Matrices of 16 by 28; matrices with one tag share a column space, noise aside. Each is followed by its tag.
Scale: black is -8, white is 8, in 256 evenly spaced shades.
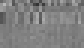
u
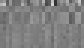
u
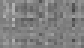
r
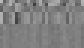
u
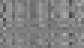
r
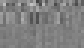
u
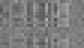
r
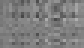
r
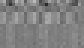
u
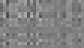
r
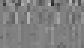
u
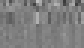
u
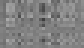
r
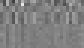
u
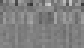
u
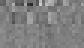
u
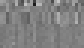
u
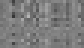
r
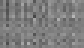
r
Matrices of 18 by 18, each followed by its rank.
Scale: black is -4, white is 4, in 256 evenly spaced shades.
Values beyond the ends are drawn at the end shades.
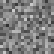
full rank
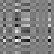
one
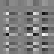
one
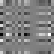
one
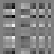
one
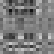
two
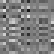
two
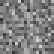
full rank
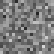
full rank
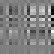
one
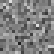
full rank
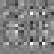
two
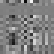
two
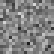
full rank
